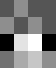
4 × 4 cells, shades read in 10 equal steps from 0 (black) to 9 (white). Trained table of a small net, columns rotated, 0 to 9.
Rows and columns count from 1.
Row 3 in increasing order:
0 0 8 9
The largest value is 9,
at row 3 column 3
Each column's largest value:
5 8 9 5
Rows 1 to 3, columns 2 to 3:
5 3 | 3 5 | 8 9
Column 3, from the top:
3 5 9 7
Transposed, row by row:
3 5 0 4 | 5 3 8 6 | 3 5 9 7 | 3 3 0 5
